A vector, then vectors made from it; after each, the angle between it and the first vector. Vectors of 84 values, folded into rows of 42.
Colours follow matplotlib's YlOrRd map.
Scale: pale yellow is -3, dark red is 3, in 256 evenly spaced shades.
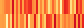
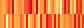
nearly parallel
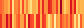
nearly opposite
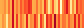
nearly parallel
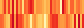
partly aligned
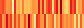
nearly opposite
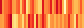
partly opposed
